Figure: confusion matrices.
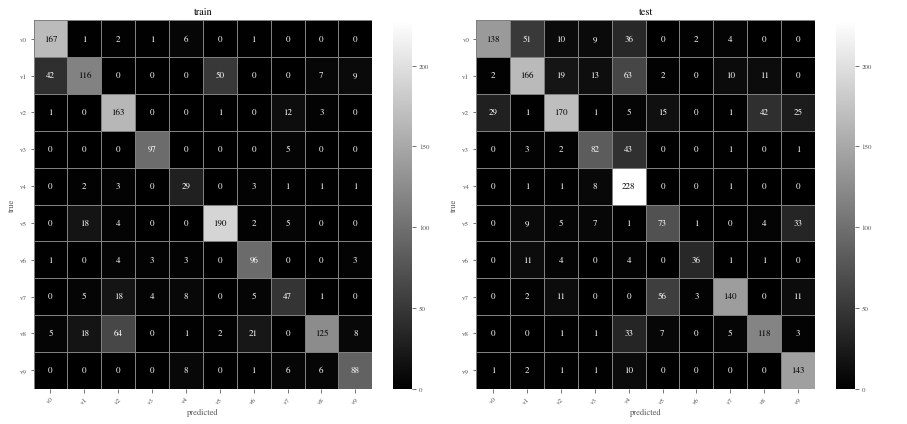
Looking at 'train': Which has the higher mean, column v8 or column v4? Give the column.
v8
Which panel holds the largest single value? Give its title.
test
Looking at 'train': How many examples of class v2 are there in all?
180
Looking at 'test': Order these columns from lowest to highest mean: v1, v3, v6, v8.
v6, v3, v8, v1
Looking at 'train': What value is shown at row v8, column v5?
2
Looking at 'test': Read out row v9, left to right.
1 2 1 1 10 0 0 0 0 143
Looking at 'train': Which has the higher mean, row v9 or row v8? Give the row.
v8
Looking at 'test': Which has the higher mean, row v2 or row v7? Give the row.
v2
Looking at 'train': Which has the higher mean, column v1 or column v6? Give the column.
v1
